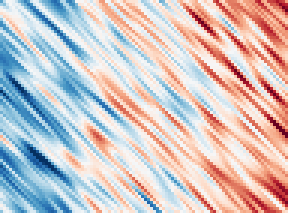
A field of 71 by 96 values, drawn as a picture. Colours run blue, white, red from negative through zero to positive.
Lone odd cells: none. Histogram: bell-shaped. Slope: up to the right. Grain: diagonal, down to the right.
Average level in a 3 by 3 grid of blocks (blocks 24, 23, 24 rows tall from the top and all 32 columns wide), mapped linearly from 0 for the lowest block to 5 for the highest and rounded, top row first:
1 3 5
0 3 4
0 3 5
